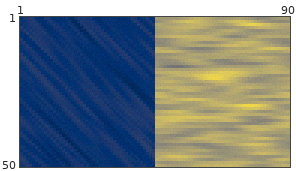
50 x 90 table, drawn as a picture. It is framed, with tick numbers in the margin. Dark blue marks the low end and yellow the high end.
It is made of 1 by 2 panels. Panel 1,1: very low, slanting down to the right, faint in contrast. Panel 1,2: high, streaked across.
